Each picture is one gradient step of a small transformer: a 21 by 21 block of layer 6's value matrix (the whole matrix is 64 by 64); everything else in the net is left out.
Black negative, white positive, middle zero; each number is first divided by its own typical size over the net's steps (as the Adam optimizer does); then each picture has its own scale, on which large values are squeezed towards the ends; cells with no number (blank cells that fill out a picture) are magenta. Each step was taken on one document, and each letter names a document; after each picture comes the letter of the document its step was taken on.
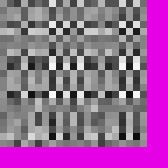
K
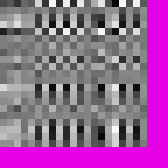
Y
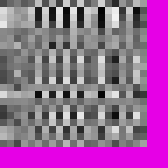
Y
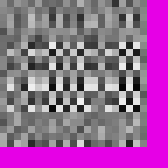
K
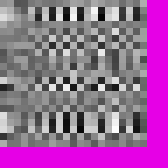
Y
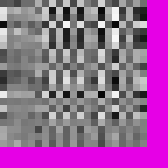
Y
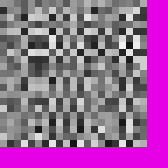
K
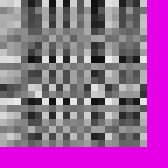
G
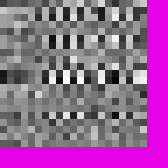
Y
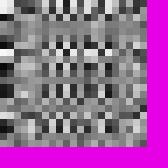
G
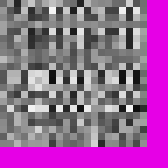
K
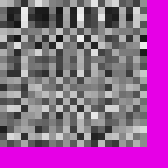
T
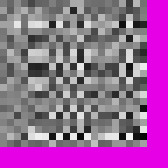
K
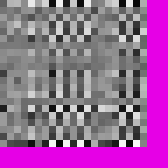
K
